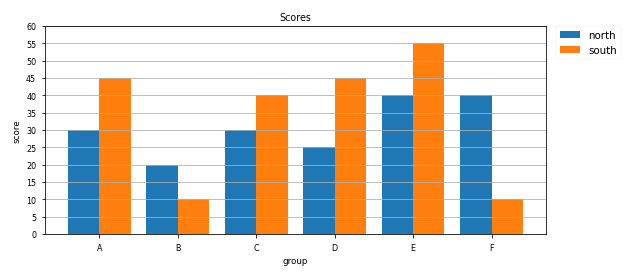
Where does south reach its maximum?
E
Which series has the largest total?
south
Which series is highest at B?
north
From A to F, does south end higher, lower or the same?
lower
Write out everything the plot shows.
Title: Scores
x-axis: group, ticks A B C D E F
y-axis: score, ticks 0 5 10 15 20 25 30 35 40 45 50 55 60
Legend: north, south
Values:
north: 30 20 30 25 40 40
south: 45 10 40 45 55 10
